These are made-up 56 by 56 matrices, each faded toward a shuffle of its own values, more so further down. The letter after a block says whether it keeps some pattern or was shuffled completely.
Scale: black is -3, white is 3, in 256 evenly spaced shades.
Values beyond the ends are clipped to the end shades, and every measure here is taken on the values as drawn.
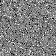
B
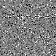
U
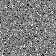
B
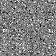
U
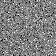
B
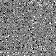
U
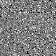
U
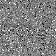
U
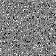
U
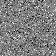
B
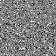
U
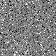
B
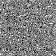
U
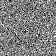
B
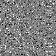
U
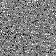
U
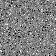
B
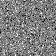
B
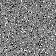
B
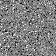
B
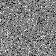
B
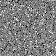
B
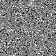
B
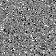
U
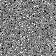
B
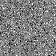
B
